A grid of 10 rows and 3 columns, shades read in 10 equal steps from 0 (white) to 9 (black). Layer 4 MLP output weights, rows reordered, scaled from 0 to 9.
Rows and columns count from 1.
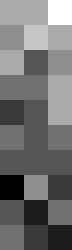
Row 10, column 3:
8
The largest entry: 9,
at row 8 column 1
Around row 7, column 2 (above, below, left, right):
6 4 6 6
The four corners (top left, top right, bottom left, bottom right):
3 0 5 8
